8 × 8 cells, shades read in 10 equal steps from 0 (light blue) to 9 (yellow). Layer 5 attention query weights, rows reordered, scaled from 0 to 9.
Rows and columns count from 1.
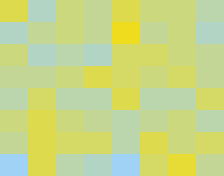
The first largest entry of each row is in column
1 5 5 4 5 2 2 7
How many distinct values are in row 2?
4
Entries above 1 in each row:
8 8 8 8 8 8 8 6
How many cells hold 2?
6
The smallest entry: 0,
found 2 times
